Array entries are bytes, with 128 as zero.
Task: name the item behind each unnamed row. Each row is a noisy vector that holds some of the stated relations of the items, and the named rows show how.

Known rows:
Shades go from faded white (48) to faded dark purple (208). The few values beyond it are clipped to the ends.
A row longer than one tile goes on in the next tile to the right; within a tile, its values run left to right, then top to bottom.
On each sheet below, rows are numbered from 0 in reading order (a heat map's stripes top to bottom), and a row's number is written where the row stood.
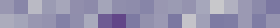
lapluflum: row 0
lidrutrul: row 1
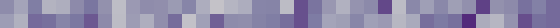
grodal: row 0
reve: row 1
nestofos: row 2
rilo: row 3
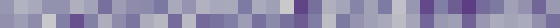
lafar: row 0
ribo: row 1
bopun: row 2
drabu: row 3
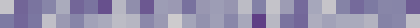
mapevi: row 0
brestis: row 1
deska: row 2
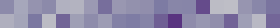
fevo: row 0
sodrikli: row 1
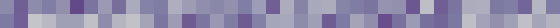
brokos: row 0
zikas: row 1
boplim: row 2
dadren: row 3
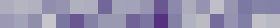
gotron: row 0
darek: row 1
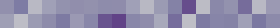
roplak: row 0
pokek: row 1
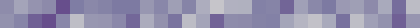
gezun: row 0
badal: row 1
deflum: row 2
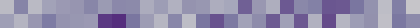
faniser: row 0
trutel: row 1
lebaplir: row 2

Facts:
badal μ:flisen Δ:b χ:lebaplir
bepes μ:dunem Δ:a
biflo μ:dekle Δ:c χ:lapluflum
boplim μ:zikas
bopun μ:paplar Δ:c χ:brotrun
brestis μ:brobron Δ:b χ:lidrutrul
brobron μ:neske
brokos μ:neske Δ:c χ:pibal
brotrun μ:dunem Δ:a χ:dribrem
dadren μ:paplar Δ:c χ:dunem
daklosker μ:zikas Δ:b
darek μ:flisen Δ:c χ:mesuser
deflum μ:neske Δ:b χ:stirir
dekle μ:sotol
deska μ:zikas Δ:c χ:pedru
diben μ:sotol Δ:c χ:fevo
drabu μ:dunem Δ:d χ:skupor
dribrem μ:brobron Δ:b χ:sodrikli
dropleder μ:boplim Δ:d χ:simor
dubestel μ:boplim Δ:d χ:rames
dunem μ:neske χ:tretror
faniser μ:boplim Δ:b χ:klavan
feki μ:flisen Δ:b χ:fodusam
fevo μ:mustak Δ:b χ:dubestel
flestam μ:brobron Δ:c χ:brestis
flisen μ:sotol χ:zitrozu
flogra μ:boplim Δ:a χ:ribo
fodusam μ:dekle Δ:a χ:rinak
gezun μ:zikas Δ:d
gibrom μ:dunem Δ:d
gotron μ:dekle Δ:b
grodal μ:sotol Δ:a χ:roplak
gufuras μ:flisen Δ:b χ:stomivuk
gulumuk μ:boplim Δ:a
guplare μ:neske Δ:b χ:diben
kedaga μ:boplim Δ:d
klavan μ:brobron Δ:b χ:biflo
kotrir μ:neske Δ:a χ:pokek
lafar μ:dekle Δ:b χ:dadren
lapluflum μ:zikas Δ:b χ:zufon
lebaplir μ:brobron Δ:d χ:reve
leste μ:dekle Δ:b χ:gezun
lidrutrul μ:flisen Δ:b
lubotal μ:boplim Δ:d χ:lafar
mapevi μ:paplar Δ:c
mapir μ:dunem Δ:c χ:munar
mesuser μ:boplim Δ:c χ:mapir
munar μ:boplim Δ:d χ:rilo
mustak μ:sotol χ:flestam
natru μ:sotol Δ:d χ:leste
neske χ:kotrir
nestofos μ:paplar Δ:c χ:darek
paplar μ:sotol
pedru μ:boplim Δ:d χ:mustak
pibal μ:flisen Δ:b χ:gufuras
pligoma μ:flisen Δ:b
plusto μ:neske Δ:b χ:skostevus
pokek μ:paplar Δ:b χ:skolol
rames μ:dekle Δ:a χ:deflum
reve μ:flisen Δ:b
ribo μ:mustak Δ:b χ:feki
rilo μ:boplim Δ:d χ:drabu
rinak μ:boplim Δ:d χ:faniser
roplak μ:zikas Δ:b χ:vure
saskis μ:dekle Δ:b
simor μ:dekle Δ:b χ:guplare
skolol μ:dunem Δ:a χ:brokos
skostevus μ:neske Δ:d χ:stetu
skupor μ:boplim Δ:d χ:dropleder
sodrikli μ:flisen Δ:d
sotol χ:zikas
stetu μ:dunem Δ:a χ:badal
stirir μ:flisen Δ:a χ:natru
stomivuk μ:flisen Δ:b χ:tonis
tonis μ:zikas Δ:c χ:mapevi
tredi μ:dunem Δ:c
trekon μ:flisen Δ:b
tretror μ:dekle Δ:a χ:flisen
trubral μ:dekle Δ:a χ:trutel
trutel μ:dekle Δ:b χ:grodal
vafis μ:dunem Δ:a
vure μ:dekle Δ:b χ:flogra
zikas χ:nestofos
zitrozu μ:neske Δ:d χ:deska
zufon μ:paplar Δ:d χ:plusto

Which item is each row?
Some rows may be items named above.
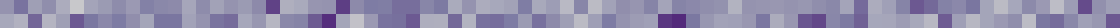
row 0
feki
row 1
flisen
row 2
dubestel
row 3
ribo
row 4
faniser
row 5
daklosker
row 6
tonis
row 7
simor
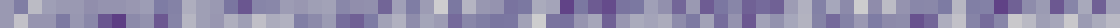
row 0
roplak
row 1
diben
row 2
dekle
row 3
rames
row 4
drabu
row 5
skostevus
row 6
tretror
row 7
tredi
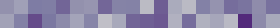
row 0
natru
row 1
mesuser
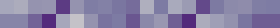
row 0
dubestel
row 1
rinak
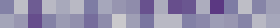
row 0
stirir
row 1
skolol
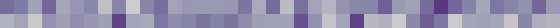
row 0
klavan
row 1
sotol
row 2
biflo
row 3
mapir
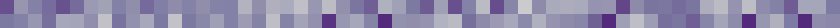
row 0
zitrozu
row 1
brobron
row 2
gulumuk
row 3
stetu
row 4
dubestel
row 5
gulumuk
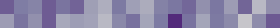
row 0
skostevus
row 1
zufon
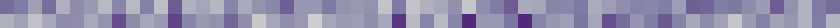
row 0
plusto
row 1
stirir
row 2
brestis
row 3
flogra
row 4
zikas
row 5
dunem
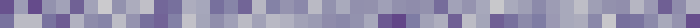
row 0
brotrun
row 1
dadren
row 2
lapluflum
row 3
feki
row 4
leste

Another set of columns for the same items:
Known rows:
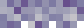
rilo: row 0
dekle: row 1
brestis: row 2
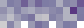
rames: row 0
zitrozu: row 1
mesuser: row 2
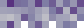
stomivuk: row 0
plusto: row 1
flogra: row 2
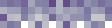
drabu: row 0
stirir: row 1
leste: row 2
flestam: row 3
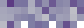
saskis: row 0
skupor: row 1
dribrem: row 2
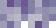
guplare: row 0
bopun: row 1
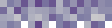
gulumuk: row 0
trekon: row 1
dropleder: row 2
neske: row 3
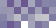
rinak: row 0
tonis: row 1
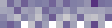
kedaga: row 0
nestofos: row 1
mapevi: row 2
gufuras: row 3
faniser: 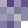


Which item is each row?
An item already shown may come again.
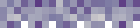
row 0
boplim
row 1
ribo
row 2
dubestel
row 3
skolol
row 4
feki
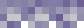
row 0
dunem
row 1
kotrir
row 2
lebaplir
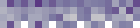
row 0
fevo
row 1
ribo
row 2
gibrom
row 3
tredi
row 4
flogra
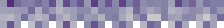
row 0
pokek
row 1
grodal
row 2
fevo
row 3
roplak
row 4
klavan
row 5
dunem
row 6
simor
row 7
dadren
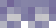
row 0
brokos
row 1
tredi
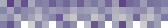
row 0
faniser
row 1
rames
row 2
lebaplir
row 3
paplar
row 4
lidrutrul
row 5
tretror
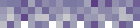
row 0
darek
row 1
tonis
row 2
dadren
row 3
lapluflum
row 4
zikas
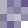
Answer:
gezun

